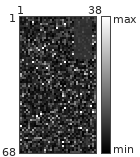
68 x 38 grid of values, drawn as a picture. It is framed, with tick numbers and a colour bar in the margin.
The grain is fine, like static. There is no seam. The top right is the smoothest part. Overall the values sit about 20% of the way up the scale. The values are skewed, with a long tail toward high values. In the top right lies a patch that is calmer than the rest.
